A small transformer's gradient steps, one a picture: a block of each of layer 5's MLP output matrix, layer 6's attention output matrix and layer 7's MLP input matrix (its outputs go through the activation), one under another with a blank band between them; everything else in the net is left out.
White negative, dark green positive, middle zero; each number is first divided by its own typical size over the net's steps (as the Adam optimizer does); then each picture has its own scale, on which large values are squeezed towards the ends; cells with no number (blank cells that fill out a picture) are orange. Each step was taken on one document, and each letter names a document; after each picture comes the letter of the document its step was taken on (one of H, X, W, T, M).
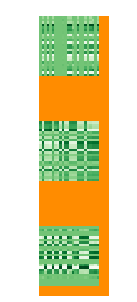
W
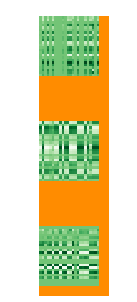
W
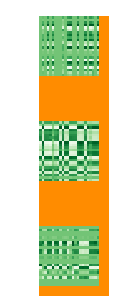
W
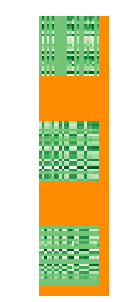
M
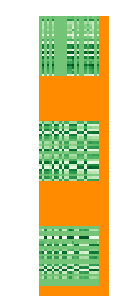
M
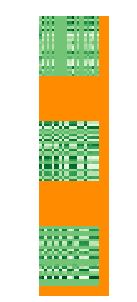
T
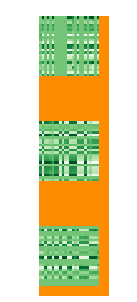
T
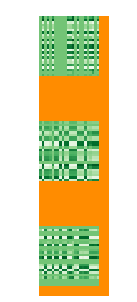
M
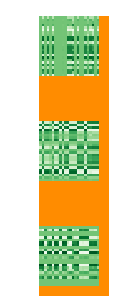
M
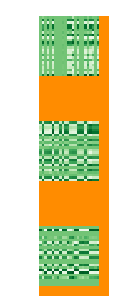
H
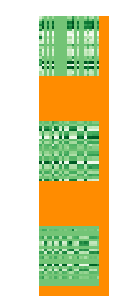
T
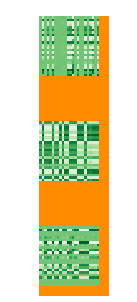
H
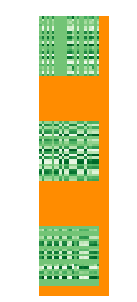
M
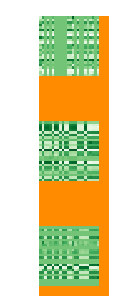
T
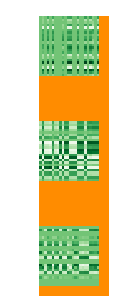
W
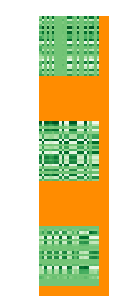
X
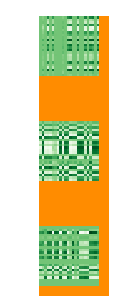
W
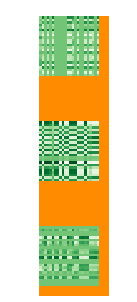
T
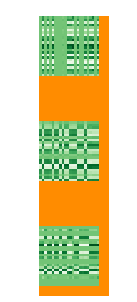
M
